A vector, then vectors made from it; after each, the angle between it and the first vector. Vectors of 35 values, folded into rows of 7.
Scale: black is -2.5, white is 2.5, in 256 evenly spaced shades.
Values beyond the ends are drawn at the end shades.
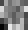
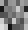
nearly opposite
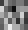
partly aligned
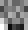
nearly opposite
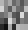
partly aligned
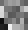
nearly parallel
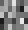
partly aligned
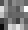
nearly parallel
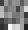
nearly parallel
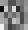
partly opposed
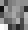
nearly opposite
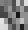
partly opposed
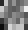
nearly parallel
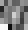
nearly opposite
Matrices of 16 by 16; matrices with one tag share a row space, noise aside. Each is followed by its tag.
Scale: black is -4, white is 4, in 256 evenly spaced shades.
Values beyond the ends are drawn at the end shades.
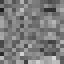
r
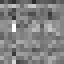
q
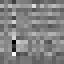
q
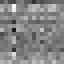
q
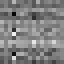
q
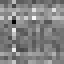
q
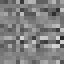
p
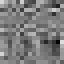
p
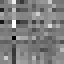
q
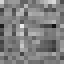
r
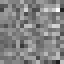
p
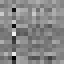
q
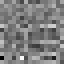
r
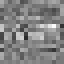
r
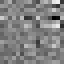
p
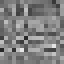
r
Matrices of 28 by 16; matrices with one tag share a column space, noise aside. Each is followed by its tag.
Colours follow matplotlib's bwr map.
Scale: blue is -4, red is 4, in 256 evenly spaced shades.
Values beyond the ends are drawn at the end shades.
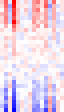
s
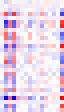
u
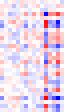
u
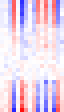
s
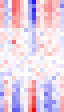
s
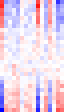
s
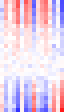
s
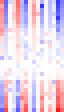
s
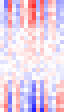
s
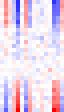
s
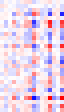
u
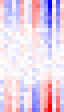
s
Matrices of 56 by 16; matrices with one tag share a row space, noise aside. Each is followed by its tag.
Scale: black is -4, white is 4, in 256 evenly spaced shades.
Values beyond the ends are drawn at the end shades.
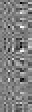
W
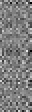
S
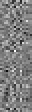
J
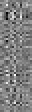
J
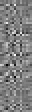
J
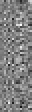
W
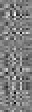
J
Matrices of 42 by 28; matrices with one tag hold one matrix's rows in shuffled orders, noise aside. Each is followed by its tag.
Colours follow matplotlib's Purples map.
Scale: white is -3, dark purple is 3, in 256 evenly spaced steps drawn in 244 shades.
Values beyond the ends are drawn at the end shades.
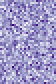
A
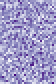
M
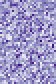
M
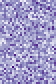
A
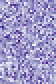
M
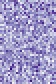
A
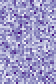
M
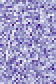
A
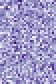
M
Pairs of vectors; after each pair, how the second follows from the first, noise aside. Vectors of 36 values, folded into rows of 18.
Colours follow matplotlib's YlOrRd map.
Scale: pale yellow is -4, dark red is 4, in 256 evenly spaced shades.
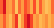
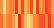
negated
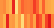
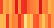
shuffled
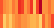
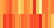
negated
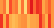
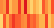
negated
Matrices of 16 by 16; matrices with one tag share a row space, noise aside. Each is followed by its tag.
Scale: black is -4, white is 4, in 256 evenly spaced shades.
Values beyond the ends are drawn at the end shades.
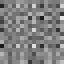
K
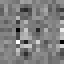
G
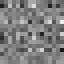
K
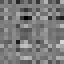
G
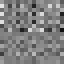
K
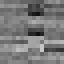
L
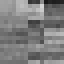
L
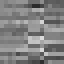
L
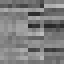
L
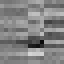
L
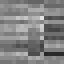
L
